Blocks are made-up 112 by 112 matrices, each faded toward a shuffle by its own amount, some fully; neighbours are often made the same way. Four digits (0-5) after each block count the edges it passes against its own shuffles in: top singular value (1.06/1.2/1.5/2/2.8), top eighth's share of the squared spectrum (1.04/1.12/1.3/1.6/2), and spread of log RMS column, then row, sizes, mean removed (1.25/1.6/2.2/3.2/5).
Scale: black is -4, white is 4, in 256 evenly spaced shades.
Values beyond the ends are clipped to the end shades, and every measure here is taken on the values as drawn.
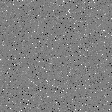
2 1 0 0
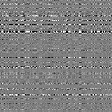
5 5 3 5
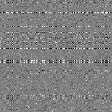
5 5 2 4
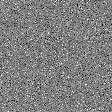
0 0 0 0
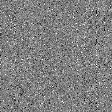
1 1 2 0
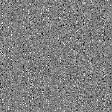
1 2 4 0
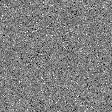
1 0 1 0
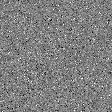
0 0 0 0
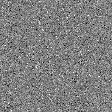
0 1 2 0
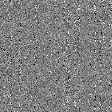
1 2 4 0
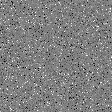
2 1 0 0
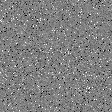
0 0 0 0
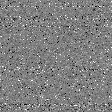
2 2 0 2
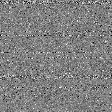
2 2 0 3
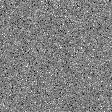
0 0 0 0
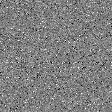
1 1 0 2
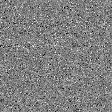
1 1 0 2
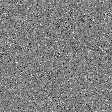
0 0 0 0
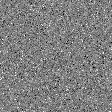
0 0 0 0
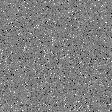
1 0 0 0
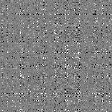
3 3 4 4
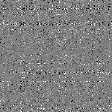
3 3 3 3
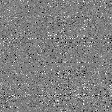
3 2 1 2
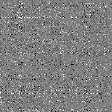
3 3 3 3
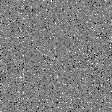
2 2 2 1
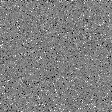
1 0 0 1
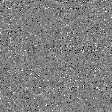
2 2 2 2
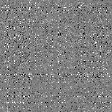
3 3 3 3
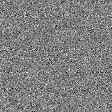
1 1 0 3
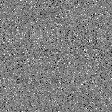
3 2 0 0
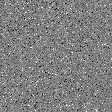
1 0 0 0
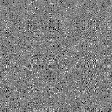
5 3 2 2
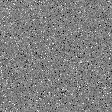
1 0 0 0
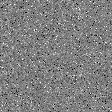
2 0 0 0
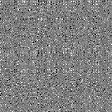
4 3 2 2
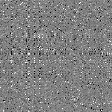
4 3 2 2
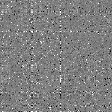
4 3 2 2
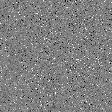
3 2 1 0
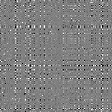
5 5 4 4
